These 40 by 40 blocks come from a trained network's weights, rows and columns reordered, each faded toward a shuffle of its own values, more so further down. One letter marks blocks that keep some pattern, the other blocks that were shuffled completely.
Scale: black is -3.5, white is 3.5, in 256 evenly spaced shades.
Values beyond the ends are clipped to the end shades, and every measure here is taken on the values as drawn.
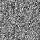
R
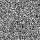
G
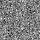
G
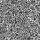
R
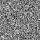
R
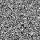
R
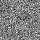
G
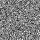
G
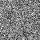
G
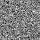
G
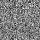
R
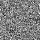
G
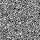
G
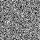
G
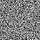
R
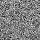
G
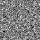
R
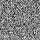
G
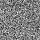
G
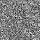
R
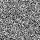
G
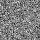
G
